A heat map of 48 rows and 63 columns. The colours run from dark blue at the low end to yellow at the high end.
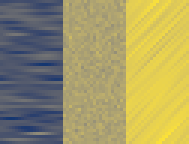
The table splits into one row of 3 panels. Panel 1,1: low, streaked across. Panel 1,2: high, fine-grained, faint in contrast. Panel 1,3: very high, slanting up to the right, faint in contrast.
